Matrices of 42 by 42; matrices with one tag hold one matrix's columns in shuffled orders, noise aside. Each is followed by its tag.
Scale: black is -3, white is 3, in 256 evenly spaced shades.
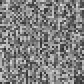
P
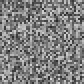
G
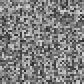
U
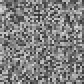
G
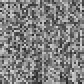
P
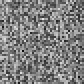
G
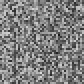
U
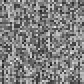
P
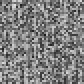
P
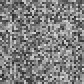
G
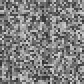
G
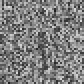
U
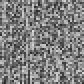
P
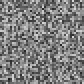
G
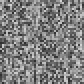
P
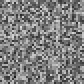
G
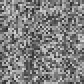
U
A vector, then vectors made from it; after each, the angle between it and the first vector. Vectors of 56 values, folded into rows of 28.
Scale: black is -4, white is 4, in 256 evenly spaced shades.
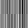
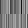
partly opposed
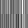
nearly opposite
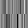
orthogonal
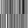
partly aligned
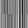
nearly parallel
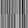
nearly parallel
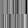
orthogonal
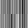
nearly parallel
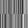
orthogonal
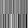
orthogonal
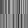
partly opposed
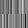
partly opposed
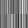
nearly opposite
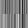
nearly parallel
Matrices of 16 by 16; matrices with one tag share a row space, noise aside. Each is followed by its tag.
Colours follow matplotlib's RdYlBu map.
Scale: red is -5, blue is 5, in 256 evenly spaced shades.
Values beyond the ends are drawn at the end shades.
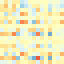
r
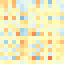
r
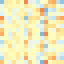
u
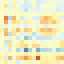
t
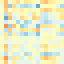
t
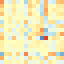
u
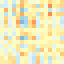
r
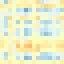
t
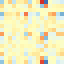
u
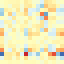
u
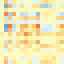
t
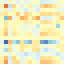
t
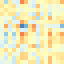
r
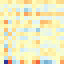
t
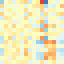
u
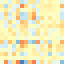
r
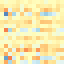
t
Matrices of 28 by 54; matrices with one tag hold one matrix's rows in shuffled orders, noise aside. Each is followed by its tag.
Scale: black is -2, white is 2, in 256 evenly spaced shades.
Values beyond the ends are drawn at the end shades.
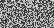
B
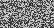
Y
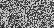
Y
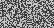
B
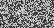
Y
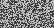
Y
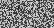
B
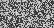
Y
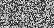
Y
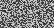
B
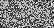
Y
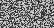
Y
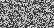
Y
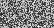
Y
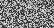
B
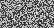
B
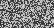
Y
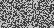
B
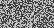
B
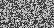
Y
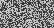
B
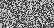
B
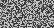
B
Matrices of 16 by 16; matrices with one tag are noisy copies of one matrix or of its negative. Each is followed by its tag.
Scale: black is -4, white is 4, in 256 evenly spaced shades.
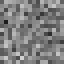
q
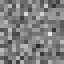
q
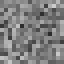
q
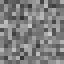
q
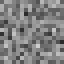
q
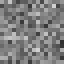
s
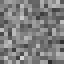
q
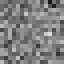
q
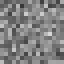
q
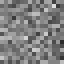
s
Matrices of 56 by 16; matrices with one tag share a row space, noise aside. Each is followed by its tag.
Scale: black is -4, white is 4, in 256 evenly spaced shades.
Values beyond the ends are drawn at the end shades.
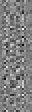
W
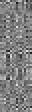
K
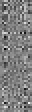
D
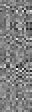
K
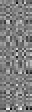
K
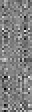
D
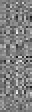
K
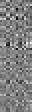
K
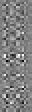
W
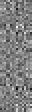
K
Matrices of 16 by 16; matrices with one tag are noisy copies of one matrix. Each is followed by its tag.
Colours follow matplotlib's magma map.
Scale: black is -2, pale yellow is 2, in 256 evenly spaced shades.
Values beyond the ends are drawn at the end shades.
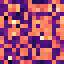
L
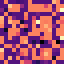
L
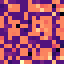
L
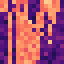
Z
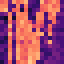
Z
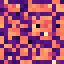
L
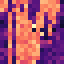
Z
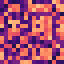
L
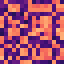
L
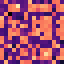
L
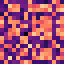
L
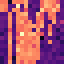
Z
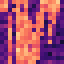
Z
